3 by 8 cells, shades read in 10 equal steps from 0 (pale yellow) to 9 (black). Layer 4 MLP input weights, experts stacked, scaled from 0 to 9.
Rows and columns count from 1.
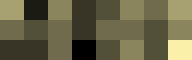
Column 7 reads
5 6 6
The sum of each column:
15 21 14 23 17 13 17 7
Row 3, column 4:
9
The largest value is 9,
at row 3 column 4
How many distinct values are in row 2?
4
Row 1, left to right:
3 8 4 7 6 4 5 3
